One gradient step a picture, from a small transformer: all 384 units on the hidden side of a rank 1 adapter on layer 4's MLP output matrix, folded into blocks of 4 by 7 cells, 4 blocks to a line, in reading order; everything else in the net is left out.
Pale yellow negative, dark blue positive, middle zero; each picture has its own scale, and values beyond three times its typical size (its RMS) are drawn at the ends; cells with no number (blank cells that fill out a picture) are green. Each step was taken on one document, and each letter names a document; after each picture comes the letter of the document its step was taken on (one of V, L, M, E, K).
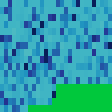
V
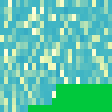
V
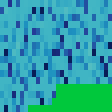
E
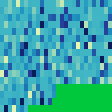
V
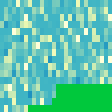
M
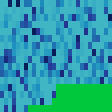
M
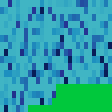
E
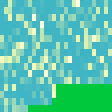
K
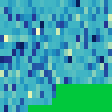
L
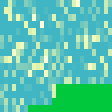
K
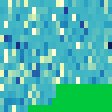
V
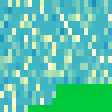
M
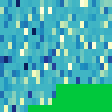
E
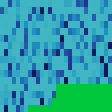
E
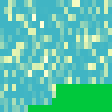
K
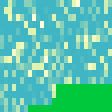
K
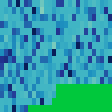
M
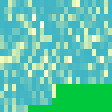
K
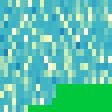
M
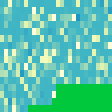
V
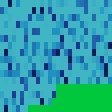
E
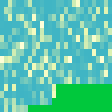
K
